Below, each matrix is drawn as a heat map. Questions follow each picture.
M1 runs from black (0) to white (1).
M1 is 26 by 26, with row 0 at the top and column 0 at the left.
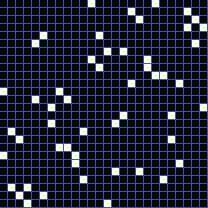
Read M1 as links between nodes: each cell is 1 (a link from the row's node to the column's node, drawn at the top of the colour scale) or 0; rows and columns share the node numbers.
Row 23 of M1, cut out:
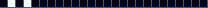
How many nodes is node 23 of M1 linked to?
2
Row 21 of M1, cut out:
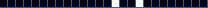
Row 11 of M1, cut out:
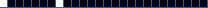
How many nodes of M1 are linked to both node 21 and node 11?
0
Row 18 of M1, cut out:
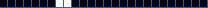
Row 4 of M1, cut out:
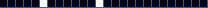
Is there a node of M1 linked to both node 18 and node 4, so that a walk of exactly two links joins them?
no
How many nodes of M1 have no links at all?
0
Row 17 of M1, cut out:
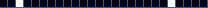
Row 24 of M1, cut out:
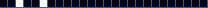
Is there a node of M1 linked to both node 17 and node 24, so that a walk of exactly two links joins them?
yes
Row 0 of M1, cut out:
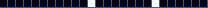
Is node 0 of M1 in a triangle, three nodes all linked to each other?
no
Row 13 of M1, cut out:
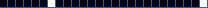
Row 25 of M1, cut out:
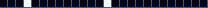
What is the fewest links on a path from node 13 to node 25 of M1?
1
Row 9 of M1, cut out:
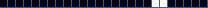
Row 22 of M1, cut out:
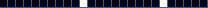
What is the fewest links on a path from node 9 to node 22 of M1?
2
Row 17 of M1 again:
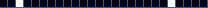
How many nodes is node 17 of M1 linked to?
2
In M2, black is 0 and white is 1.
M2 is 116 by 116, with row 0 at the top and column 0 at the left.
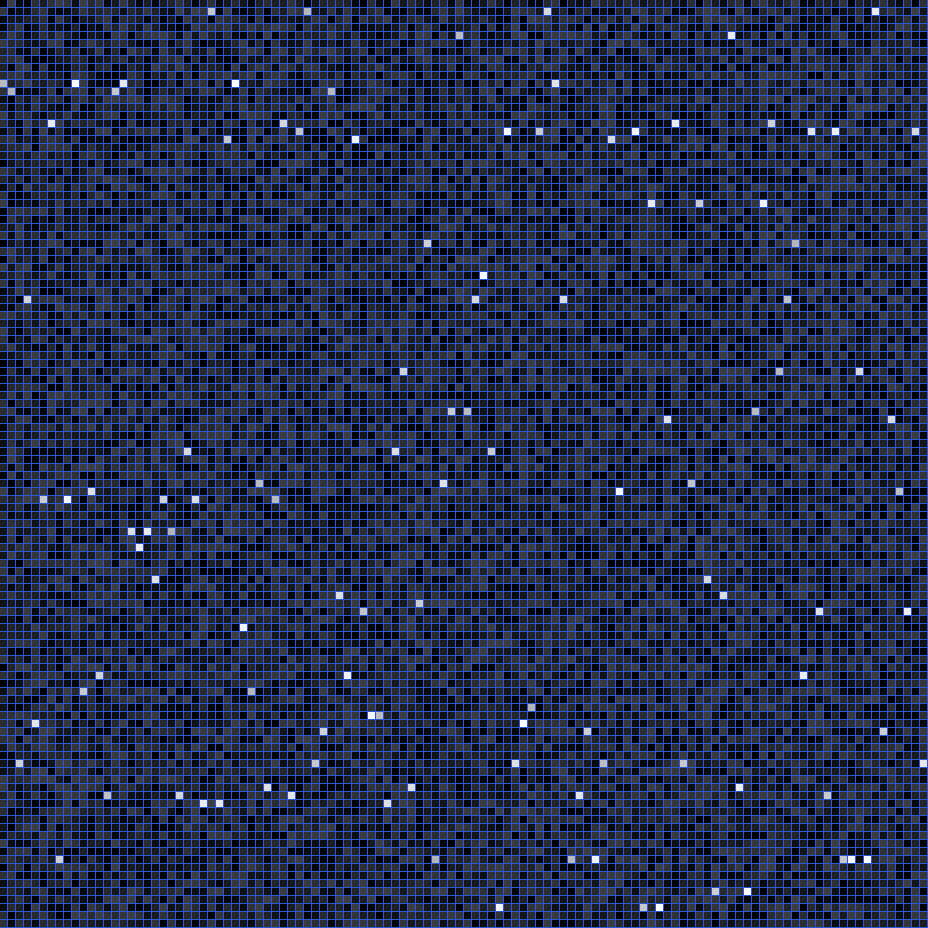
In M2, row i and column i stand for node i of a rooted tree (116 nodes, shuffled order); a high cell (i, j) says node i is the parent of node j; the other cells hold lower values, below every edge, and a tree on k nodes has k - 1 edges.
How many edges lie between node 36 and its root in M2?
3
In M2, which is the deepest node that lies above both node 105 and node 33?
98
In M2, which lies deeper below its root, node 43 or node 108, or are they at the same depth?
node 108
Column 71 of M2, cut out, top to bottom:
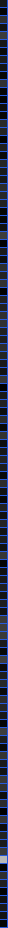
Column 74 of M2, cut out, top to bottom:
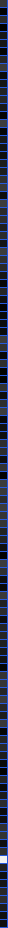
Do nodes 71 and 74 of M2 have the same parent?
yes
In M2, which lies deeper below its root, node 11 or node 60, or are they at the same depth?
node 60
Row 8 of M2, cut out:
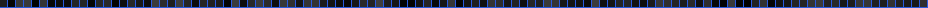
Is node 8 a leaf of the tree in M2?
yes
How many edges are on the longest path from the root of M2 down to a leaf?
38
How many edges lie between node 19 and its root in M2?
4
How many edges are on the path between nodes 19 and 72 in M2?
1
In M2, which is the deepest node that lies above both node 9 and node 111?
10
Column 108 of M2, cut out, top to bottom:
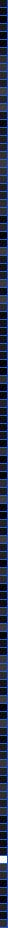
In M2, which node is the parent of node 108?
107
